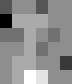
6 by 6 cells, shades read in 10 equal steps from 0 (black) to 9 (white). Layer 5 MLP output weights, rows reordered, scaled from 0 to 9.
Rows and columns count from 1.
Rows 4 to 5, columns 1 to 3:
5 5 6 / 5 6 6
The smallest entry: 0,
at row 2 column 1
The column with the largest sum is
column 3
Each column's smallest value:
0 4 5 3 4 2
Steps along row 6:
up up down down same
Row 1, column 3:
5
